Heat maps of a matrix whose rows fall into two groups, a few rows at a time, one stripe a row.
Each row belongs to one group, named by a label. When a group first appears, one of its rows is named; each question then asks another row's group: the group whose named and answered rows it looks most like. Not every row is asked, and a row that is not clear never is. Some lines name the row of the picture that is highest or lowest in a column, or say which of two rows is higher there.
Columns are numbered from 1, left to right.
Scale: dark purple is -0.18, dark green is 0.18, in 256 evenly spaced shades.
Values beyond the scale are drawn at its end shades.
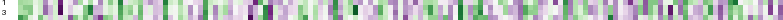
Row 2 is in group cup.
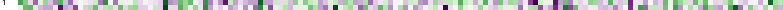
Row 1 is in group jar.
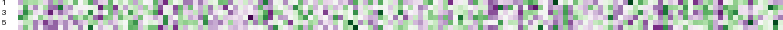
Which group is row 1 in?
cup
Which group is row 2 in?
jar
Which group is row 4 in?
cup
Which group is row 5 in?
jar
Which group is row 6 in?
jar
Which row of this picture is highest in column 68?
6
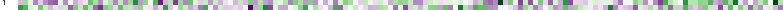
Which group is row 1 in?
jar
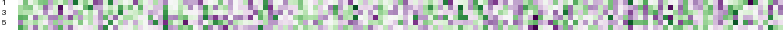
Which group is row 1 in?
cup
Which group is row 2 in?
cup
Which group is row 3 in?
cup
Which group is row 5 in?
cup
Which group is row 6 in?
jar
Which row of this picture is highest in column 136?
6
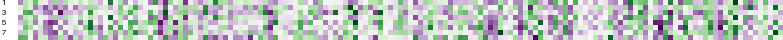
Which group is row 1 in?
cup
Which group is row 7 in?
jar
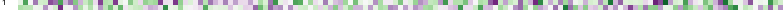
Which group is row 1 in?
jar
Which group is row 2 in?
cup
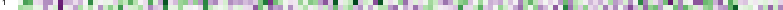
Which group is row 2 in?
cup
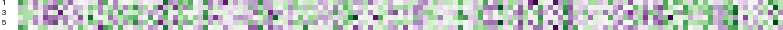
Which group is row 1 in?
jar
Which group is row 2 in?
jar
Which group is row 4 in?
jar
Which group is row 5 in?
jar
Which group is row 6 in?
cup
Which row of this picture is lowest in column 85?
4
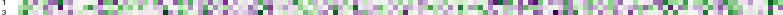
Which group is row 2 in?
cup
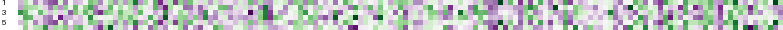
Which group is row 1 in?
jar
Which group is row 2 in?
cup
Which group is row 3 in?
cup
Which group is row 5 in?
jar
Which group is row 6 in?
cup
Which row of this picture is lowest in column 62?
4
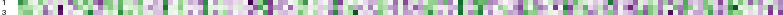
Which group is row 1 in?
cup
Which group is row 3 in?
cup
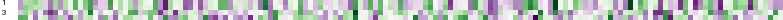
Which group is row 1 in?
cup
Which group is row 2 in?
cup
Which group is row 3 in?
jar
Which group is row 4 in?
jar
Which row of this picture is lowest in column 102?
4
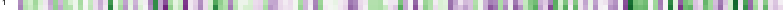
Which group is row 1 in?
cup
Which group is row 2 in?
cup
